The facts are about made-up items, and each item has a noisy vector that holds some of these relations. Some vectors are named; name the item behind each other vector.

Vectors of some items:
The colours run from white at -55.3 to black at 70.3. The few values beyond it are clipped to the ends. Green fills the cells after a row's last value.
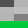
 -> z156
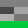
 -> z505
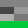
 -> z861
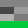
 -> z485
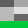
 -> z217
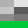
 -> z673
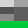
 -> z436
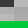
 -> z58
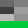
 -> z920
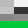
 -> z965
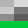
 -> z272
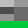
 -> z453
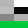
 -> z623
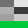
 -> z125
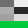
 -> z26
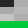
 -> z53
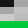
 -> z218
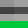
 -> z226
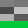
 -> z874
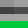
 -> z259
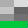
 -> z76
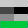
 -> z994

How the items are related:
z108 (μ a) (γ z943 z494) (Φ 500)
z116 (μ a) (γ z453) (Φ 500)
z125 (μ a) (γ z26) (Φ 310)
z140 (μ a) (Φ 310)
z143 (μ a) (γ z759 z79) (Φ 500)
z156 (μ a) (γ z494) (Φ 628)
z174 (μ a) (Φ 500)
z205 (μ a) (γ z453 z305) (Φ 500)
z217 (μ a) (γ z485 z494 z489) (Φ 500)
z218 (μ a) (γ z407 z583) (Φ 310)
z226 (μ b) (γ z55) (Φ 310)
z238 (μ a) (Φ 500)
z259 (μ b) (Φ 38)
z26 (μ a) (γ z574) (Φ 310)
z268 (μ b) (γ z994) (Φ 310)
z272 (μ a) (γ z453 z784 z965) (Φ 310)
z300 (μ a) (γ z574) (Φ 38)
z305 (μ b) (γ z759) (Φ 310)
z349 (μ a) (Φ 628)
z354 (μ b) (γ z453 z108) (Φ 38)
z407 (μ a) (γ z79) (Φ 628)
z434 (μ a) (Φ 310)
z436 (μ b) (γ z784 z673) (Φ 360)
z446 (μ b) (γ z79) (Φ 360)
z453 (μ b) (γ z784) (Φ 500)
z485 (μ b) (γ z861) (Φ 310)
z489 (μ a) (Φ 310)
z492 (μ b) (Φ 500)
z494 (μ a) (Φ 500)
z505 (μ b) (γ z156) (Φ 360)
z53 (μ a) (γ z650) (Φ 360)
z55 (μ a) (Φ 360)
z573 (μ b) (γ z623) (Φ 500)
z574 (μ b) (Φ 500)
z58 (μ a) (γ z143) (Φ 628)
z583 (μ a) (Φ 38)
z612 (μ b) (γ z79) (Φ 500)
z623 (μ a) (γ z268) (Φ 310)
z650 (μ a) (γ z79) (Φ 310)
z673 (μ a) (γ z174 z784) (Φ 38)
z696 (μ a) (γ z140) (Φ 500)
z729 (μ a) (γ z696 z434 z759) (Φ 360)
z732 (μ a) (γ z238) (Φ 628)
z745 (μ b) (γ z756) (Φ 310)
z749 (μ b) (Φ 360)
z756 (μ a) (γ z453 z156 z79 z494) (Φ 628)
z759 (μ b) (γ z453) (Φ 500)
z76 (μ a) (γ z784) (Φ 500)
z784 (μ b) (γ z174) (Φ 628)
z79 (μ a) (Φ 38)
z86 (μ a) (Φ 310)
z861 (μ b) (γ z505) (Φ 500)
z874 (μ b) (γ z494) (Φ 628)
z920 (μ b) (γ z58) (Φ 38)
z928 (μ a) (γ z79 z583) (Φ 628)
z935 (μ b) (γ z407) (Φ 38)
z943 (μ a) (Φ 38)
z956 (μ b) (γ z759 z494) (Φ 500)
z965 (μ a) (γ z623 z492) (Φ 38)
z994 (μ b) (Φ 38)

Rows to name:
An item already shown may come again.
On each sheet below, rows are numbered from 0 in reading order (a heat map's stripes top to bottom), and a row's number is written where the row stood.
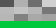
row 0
z156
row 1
z434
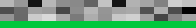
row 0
z453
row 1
z79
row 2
z759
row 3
z489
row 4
z407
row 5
z354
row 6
z268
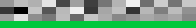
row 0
z574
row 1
z673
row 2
z756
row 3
z935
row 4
z174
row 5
z696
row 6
z943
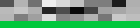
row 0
z156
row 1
z26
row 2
z492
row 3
z505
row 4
z650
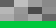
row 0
z489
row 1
z305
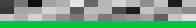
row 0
z935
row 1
z928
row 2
z673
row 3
z729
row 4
z573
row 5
z116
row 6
z583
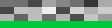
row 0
z745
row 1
z756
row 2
z956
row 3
z143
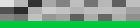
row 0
z784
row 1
z143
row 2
z205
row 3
z108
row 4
z494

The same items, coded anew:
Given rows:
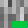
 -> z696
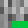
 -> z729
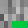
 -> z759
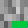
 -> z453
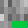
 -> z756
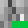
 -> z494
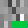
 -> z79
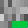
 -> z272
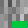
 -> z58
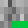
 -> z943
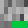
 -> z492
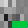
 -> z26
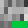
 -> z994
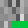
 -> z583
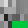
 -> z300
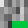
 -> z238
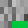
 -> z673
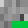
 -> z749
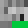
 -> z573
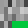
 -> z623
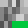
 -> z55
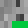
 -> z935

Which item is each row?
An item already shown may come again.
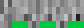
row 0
z205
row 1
z305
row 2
z436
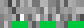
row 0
z79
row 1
z784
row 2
z272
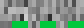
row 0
z268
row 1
z956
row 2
z53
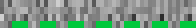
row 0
z272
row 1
z650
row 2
z489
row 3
z116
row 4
z874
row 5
z354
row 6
z920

